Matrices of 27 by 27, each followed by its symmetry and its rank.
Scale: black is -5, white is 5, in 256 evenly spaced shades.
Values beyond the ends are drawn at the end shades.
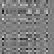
neither, rank two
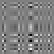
neither, rank one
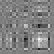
symmetric, rank two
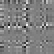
antisymmetric, rank two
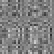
neither, rank three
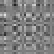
antisymmetric, rank two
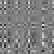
neither, rank two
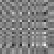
symmetric, rank two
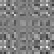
symmetric, rank two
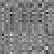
neither, rank three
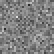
symmetric, full rank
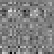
neither, rank three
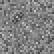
symmetric, full rank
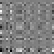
neither, rank two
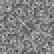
symmetric, full rank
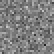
symmetric, full rank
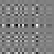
neither, rank one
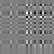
neither, rank one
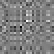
antisymmetric, rank two
